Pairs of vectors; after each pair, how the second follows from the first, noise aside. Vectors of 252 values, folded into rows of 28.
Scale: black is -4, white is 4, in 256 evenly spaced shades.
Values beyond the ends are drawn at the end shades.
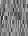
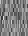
copied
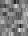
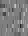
partly zeroed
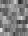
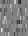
partly zeroed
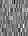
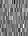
copied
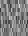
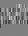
partly zeroed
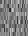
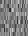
copied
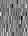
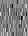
copied
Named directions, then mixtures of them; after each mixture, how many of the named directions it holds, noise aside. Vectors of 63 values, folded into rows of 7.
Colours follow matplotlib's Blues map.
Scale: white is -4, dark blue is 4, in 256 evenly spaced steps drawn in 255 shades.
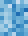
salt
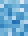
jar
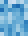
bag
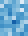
one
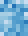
two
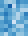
one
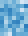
one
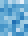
two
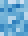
two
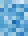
three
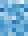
three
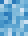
three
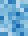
three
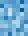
one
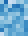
one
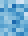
three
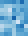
three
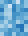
two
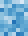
three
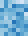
three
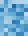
three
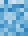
three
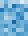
three
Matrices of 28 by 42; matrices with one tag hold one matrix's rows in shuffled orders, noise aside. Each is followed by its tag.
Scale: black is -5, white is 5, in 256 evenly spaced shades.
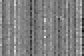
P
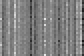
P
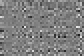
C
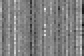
P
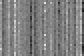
P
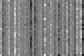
P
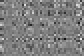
C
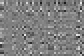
C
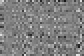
C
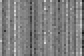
P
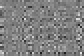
C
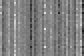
P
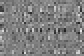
C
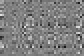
C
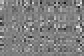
C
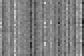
P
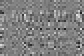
C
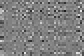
C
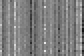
P
